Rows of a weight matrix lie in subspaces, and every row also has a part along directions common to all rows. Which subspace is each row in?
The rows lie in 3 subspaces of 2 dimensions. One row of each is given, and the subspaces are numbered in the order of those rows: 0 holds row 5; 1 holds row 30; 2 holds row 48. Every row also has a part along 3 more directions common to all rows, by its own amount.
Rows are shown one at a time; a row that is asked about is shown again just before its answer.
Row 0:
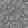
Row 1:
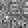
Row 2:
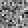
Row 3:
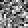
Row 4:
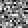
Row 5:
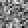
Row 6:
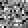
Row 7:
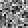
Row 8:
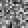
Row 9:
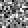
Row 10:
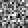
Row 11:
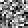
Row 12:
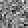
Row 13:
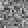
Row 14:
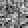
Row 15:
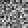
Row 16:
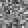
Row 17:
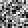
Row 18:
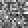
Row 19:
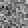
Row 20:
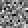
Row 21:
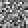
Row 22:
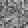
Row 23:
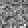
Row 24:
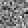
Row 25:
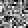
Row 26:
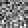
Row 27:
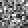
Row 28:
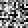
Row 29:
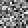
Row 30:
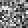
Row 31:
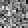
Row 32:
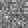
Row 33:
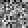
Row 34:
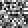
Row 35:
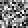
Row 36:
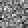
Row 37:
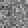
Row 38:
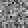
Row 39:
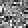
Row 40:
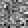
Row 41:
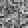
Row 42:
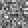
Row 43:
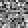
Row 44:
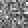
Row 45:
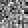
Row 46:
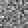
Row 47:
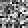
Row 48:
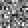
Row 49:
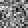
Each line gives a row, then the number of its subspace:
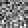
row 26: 2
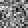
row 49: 1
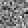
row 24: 1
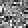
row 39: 2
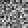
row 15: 0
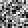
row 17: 1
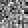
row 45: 2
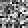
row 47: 0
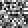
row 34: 2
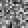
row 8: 0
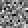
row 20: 2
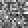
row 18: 2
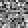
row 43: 2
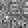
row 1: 2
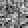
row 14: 0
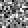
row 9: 2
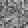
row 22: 0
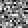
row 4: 2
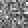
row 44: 2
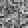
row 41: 0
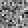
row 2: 1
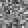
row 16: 0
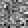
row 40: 2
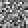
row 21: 2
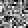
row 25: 2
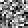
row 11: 1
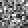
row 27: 0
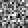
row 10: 0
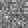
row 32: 2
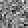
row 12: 1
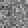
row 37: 1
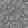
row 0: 0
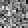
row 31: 1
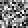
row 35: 0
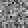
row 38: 0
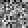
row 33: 0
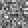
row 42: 2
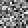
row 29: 1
